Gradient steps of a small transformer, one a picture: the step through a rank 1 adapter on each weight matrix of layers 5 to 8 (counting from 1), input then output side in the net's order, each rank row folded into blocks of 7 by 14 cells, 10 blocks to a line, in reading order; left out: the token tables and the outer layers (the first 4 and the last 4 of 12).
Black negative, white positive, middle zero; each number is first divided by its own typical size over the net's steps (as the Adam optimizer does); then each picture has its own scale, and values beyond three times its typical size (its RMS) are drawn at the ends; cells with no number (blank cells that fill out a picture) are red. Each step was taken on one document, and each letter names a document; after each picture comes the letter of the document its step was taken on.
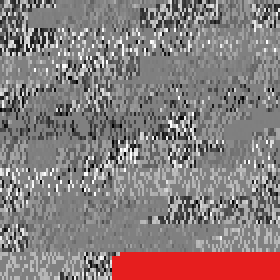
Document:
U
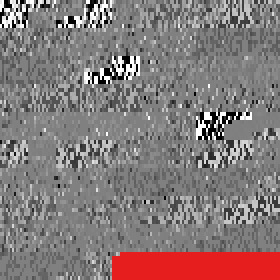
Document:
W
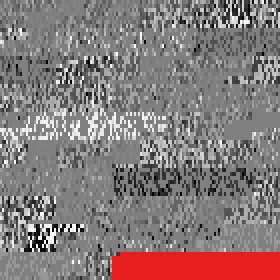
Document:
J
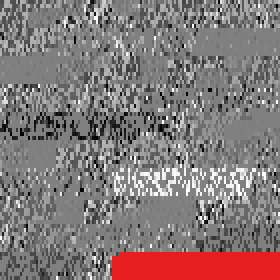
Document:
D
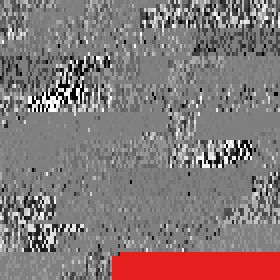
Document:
J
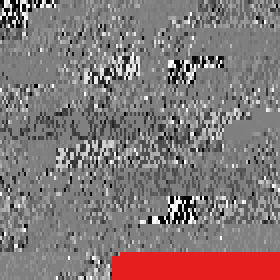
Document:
D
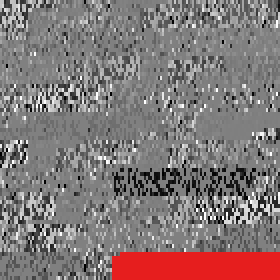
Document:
W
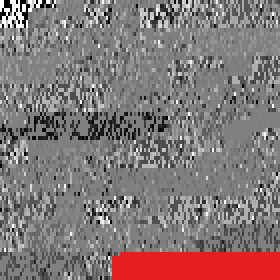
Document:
W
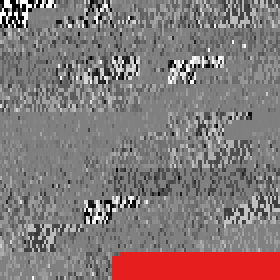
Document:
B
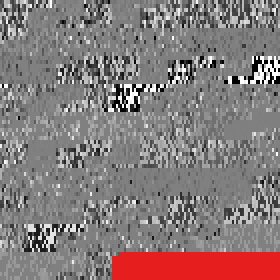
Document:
J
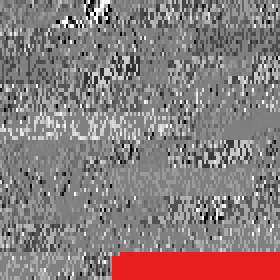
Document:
B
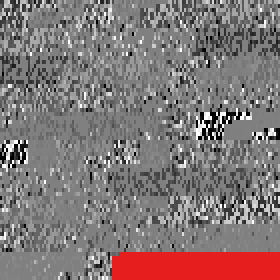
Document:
D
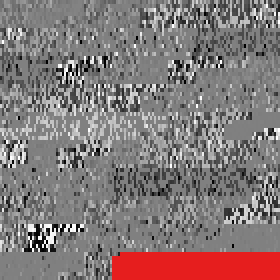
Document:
J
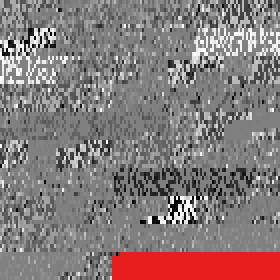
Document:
W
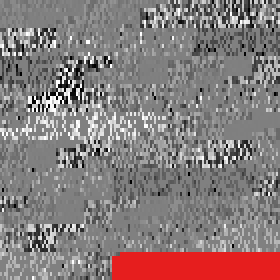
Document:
J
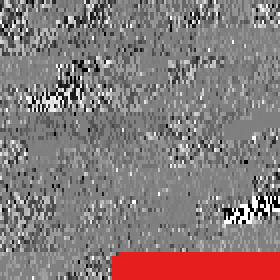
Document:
B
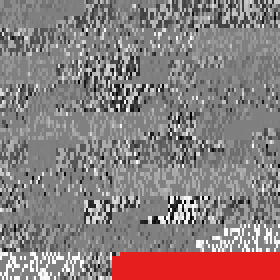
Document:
U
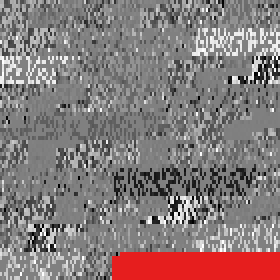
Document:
W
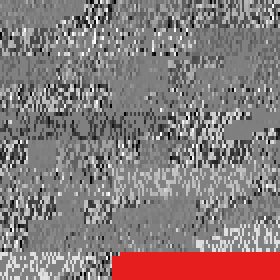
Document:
U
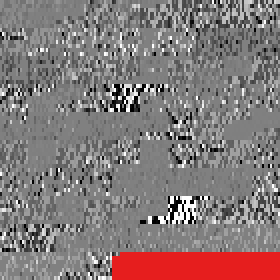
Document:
D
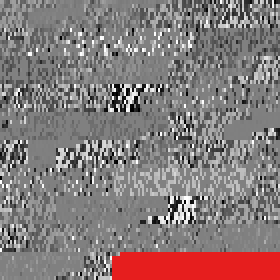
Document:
D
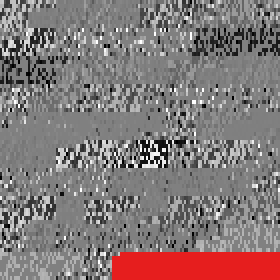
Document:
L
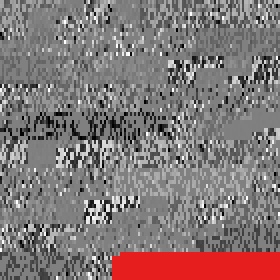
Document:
D
